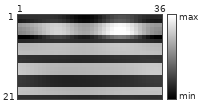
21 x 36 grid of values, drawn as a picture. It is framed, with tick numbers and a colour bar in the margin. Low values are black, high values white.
Horizontal stripes repeat 4 times down the table. On average the colour sits 50% of the way up the scale. A horizontal seam about 30% of the way down splits the table, and the bottom part is calmer. No overall slope runs across the table. The values fall into two levels.
